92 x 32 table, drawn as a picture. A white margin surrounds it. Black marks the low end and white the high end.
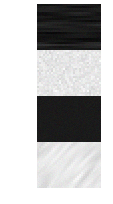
The table splits into 4 rows of 1 panel. Panel 1,1: very low, streaked across, faint in contrast. Panel 2,1: very high, fine-grained, faint in contrast. Panel 3,1: very low, flat. Panel 4,1: very high, slanting up to the right, faint in contrast.
